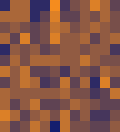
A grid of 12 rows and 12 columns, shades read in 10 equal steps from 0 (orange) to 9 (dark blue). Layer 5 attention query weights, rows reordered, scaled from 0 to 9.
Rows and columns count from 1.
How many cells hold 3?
26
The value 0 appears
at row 1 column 6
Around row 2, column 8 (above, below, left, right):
5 5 6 4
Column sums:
51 50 45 56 63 47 49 57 48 62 52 58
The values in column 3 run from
1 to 6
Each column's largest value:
8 6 6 8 8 9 7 6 5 8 7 7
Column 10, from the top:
1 5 3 6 4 4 6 8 7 5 7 6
